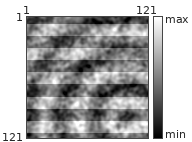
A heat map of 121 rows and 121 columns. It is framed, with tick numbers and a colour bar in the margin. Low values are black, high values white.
Slope: none. Average level on the scale: 50%. Rings: centred on the bottom right. Stripes: horizontal, repeating 5 times.
